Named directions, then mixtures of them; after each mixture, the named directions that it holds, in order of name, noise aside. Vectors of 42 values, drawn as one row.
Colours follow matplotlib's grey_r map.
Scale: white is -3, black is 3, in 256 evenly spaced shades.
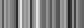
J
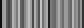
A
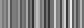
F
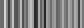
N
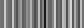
F, N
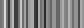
N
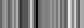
J, N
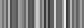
F, J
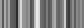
F, J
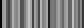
A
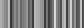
F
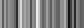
J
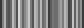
A, J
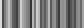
A, J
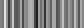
N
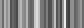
F, J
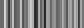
N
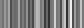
F
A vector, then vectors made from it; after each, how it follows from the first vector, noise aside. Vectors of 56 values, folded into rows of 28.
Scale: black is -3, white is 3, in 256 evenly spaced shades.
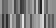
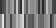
wrapped around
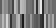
negated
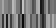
sign-scrambled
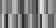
sign-scrambled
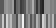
sign-scrambled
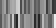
wrapped around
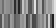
wrapped around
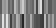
negated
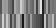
negated
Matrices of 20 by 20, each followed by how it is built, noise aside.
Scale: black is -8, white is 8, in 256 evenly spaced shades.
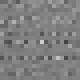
uneven rows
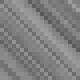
Toeplitz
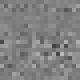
uneven rows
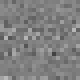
uneven rows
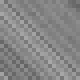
Toeplitz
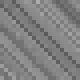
Toeplitz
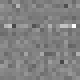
uneven rows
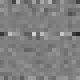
uneven rows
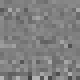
uneven rows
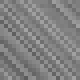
Toeplitz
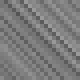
Toeplitz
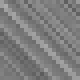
Toeplitz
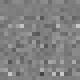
uneven rows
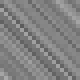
Toeplitz
